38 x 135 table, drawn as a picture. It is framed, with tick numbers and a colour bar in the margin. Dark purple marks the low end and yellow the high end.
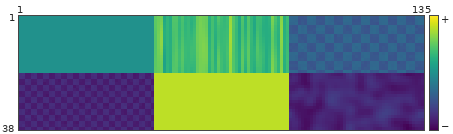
It is made of 2 by 3 panels. Panel 1,1: middling, flat. Panel 1,2: high, streaked downward. Panel 1,3: low, checkered, faint in contrast. Panel 2,1: very low, checkered, faint in contrast. Panel 2,2: very high, flat. Panel 2,3: very low, blotchy, faint in contrast.
